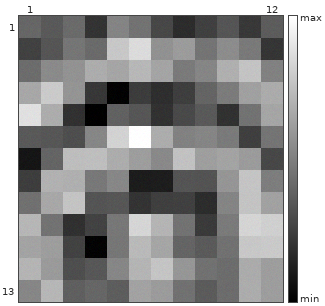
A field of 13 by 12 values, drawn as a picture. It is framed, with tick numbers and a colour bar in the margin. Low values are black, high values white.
The bottom right is the calmest part. Concentric rings centre on the bottom middle. Overall the values sit about 50% of the way up the scale.
